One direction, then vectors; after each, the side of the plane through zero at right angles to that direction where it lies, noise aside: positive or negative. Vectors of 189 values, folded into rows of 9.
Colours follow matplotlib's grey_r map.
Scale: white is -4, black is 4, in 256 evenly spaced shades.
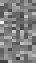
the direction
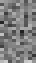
negative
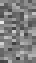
positive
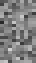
negative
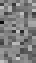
negative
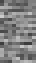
negative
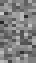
negative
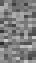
negative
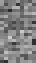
positive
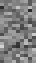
positive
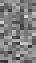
positive
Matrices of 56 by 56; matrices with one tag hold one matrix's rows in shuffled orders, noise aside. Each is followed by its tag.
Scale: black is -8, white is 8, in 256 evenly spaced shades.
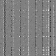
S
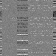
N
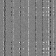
S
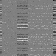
N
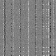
S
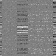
N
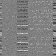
N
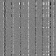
S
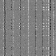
S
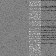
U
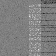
U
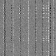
S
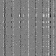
S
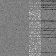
U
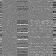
N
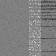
U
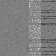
U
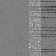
U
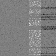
U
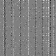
S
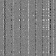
S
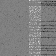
U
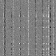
S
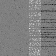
U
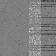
U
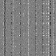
S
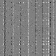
S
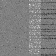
U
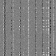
S
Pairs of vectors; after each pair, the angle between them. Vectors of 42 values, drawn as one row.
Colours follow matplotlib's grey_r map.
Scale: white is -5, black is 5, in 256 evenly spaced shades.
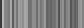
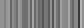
orthogonal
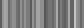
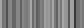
nearly opposite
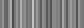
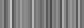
nearly parallel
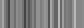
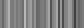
nearly opposite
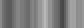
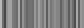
orthogonal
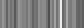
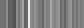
orthogonal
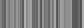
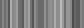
partly aligned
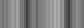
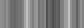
nearly opposite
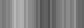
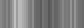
nearly parallel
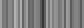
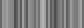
nearly opposite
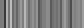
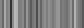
partly opposed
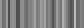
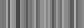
nearly parallel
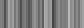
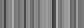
partly aligned
